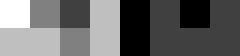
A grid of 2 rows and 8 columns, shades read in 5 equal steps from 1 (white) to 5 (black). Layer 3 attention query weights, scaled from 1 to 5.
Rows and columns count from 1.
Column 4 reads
2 2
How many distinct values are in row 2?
4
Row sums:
28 26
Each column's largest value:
2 3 4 2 5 4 5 4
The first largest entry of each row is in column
5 5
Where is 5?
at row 1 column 5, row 1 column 7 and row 2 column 5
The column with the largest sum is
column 5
